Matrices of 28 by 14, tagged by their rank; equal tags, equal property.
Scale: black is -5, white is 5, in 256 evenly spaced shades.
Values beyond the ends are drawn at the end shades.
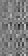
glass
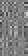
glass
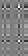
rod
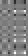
rod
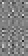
glass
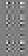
rod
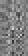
glass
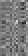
glass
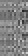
glass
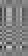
rod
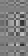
rod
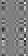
rod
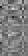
glass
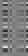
rod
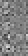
glass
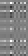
rod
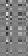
rod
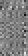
glass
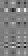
rod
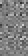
glass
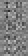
glass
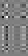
rod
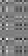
rod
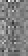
glass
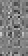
glass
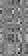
glass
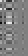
rod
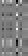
rod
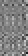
glass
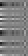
rod
